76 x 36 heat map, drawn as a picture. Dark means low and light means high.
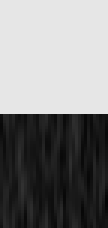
The table splits into 2 rows of 1 panel. Panel 1,1: very high, flat. Panel 2,1: very low, streaked downward, faint in contrast.
